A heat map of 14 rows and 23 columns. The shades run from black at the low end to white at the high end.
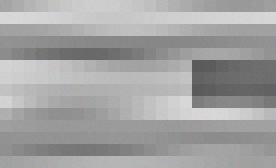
Grain: streaks across. Ninth with the lowest average: middle right. Mirror symmetry: none. Odd patch: lower, in the middle right.
